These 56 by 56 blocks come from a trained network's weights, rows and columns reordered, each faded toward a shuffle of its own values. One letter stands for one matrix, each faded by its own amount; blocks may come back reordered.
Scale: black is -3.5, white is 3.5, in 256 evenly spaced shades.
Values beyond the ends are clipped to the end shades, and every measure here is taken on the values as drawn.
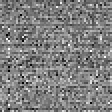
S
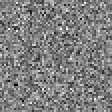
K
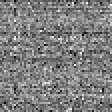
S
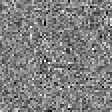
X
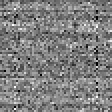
S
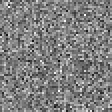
K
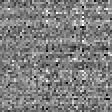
S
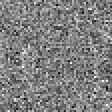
X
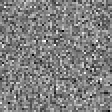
K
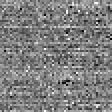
S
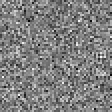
X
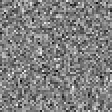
K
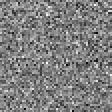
X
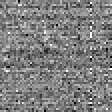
S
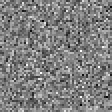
K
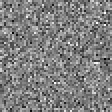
K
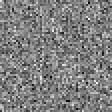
K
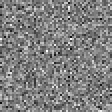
X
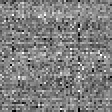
S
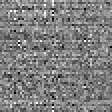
S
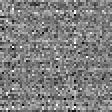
S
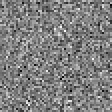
X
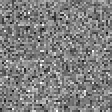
K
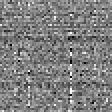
S
